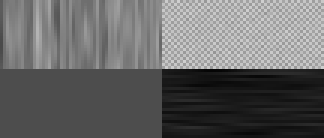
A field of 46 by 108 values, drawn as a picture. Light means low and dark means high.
It is made of 2 by 2 panels. Panel 1,1: middling, streaked downward. Panel 1,2: low, checkered. Panel 2,1: high, flat. Panel 2,2: very high, streaked across, faint in contrast.
